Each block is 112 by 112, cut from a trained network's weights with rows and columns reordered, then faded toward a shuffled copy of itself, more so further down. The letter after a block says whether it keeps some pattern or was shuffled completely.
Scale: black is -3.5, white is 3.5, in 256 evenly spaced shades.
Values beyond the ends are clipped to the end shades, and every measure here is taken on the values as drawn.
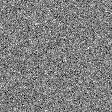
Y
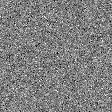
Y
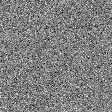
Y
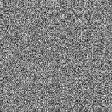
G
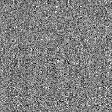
G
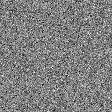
Y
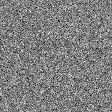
Y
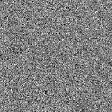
G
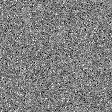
Y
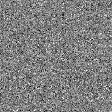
G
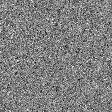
Y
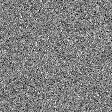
Y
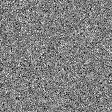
Y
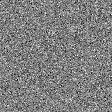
Y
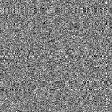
G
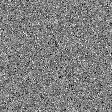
Y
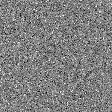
Y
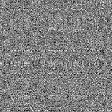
G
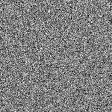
Y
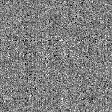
G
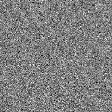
G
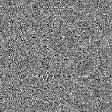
G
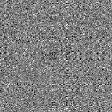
G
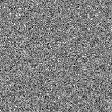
G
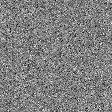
Y
